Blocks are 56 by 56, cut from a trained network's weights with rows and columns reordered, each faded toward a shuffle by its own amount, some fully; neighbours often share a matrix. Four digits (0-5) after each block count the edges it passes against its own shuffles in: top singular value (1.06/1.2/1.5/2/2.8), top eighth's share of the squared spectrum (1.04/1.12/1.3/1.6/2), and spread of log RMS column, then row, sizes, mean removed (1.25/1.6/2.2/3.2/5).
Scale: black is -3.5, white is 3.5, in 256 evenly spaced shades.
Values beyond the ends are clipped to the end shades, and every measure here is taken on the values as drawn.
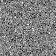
1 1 0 0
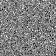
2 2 1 0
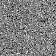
1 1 1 0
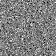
0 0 0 0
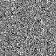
3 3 2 0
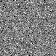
0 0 0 0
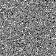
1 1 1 0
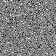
0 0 0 0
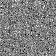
0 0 0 0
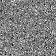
2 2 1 0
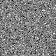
0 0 0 0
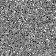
0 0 0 0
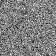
0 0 0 0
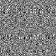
3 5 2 3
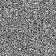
2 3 0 1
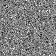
0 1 0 0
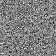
2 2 0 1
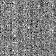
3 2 0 2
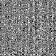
3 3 0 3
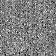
2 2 0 1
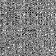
3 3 0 2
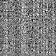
3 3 0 3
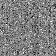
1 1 0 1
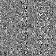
2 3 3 1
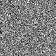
2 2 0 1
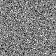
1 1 0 0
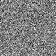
1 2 0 0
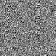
3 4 2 2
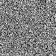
1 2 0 0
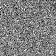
1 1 0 0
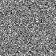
2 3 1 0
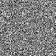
2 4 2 1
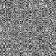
4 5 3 1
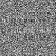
3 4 1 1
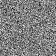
1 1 0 0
